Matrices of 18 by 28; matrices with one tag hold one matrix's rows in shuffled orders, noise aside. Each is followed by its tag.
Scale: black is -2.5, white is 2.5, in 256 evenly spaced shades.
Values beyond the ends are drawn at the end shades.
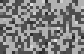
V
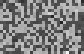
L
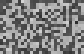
V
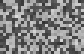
V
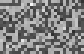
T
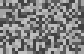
T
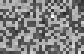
T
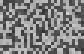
L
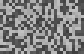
L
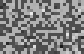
V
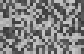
L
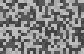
T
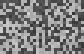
T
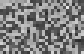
T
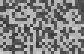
L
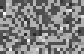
V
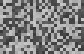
L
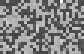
T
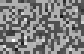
T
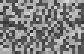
L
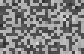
V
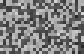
T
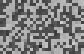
V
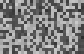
L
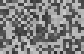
V
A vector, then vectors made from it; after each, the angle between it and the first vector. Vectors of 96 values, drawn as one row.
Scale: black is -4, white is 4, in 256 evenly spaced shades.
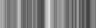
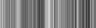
nearly parallel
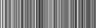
partly aligned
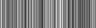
partly aligned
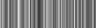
partly aligned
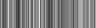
partly opposed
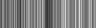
partly opposed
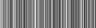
orthogonal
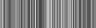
partly aligned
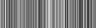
partly aligned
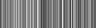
orthogonal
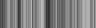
nearly opposite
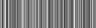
orthogonal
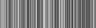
partly aligned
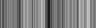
nearly opposite
